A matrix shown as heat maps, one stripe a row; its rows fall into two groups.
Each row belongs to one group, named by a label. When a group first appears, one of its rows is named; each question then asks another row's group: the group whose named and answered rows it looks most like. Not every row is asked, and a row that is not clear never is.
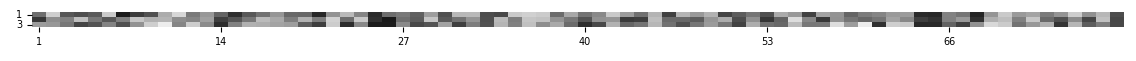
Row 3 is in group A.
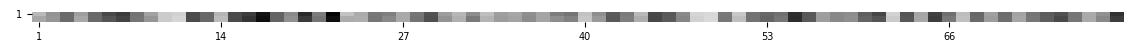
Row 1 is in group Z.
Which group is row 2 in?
Z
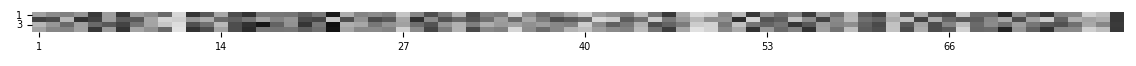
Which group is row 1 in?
Z
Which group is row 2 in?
A
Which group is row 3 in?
Z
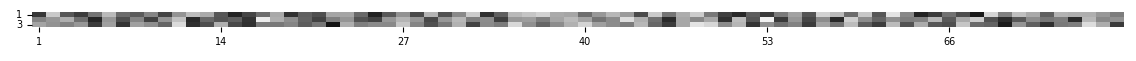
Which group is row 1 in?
A
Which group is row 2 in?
Z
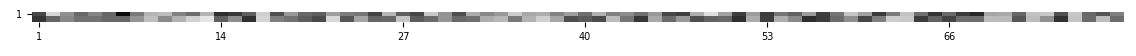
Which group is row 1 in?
A
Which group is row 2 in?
A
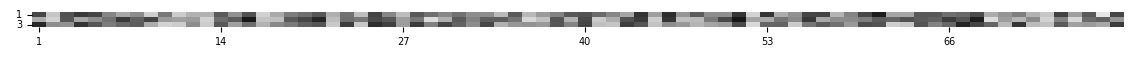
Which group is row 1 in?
A
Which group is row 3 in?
A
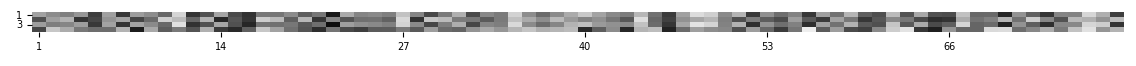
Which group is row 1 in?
Z
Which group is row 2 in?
A
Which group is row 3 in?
Z
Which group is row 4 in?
A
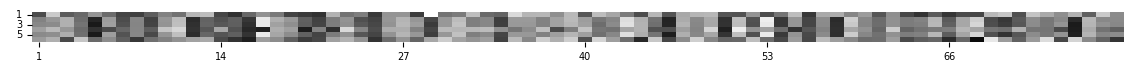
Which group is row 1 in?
A
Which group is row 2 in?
Z
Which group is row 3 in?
Z
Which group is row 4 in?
Z
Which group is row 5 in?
Z
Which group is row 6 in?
A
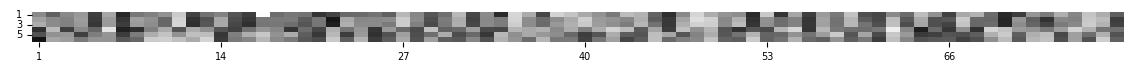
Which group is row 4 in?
A
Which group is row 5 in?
A
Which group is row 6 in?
A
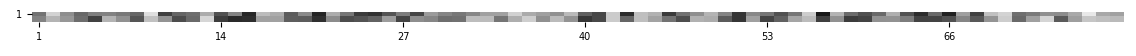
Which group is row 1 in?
A
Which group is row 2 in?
A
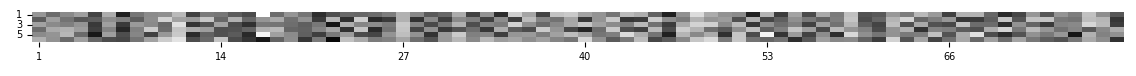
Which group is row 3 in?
Z
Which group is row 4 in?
A
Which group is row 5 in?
Z
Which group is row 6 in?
Z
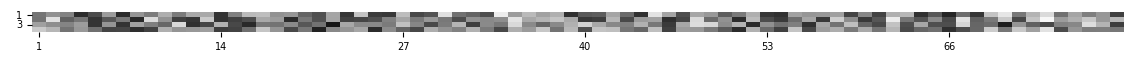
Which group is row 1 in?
A
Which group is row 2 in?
A
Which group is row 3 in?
Z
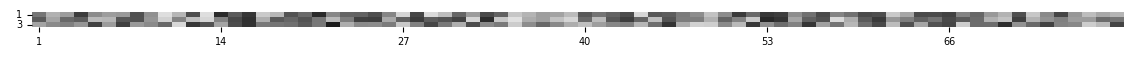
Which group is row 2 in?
A
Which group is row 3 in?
Z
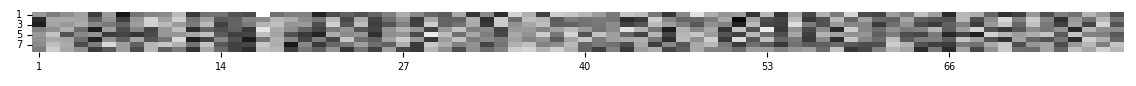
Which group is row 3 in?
A
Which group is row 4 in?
Z
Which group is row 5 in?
A
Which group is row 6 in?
Z
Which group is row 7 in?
A
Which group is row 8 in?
A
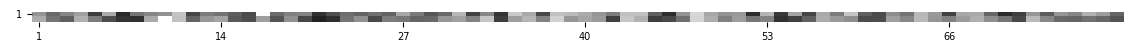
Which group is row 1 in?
Z
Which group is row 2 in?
Z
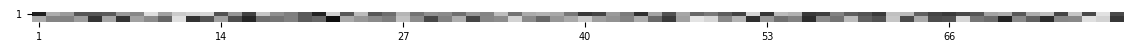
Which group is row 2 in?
Z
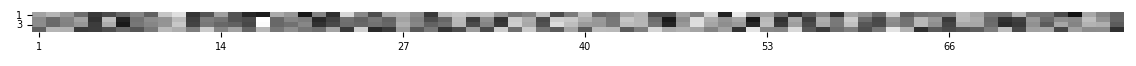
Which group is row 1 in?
Z
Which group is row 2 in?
Z
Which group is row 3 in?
Z
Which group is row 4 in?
A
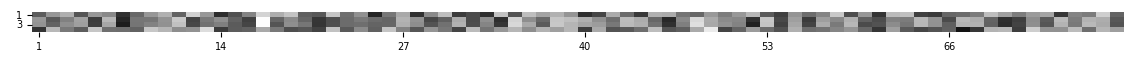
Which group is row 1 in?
A
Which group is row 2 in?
Z
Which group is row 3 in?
Z
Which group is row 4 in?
A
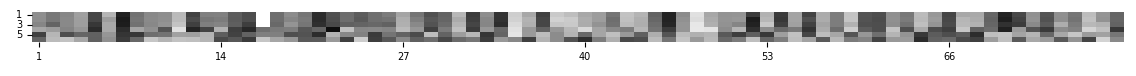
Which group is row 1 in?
Z
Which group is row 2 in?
Z
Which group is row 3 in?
Z
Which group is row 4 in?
Z
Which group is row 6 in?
A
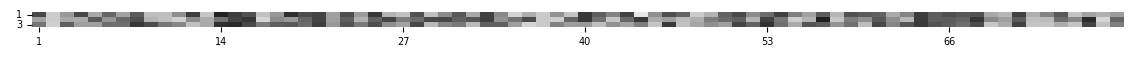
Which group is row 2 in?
A
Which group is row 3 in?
A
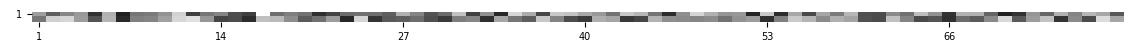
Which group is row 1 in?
Z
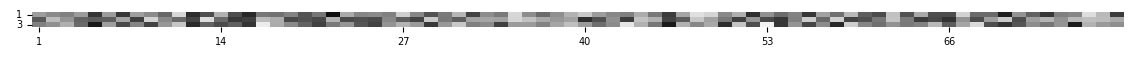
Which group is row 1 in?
Z
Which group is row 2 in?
A
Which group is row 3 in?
Z
